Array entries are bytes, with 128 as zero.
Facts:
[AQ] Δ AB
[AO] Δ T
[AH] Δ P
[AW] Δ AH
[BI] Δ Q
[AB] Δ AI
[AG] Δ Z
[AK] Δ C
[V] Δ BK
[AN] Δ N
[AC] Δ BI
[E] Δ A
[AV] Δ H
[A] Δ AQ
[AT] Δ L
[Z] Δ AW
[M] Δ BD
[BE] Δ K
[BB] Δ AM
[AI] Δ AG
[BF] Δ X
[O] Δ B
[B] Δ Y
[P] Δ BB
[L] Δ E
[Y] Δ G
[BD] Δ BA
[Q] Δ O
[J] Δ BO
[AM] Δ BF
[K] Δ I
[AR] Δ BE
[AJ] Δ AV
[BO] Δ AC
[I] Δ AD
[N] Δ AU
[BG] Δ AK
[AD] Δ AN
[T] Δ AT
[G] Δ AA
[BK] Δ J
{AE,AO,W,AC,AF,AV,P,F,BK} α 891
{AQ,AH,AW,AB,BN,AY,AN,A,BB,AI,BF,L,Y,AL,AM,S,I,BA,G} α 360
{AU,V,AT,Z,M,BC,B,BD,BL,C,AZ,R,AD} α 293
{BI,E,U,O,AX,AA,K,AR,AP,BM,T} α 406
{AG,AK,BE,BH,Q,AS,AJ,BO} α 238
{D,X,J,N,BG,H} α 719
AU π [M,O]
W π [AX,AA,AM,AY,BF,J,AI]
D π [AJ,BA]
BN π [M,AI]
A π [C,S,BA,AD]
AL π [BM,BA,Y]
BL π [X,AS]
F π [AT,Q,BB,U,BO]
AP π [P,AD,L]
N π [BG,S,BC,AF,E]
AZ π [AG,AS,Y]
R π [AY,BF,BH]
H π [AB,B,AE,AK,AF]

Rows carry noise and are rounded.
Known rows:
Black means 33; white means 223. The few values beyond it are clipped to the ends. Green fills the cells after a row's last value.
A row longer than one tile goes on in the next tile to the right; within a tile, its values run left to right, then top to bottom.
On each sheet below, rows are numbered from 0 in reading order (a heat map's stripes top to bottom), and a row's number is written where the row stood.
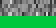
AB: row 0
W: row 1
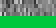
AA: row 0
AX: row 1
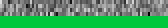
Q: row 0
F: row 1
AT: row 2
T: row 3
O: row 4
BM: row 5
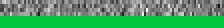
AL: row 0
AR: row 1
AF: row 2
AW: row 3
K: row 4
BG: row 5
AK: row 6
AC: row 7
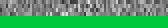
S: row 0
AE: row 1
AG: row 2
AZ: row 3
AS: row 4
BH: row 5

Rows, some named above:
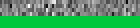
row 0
Z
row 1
N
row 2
L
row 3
AY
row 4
AT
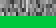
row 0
D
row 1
V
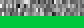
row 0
N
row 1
AJ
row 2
AS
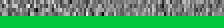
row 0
BL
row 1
AU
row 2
AO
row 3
M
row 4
BC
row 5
AV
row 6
BI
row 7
G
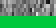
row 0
AY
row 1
A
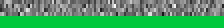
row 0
BA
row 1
P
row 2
BH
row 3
P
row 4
J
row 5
AI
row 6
R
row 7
BE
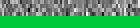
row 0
C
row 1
BN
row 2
AD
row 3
BD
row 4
H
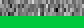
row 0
V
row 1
Y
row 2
BN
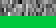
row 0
A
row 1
V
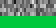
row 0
AO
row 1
BL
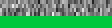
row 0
X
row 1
AP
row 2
BA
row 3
B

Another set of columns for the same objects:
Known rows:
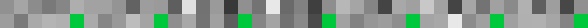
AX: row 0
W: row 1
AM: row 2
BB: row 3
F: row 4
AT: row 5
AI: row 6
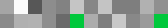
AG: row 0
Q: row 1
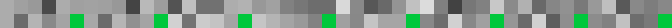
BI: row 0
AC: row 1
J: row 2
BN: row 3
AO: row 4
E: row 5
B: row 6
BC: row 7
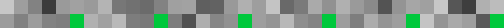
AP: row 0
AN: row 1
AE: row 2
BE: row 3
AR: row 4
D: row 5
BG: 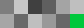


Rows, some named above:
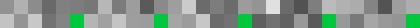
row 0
G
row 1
AY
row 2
BA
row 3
P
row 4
AV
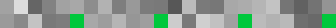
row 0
AJ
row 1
M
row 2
J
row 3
AL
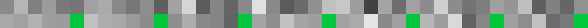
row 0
M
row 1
AU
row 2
Z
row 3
AO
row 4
AT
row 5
Y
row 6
S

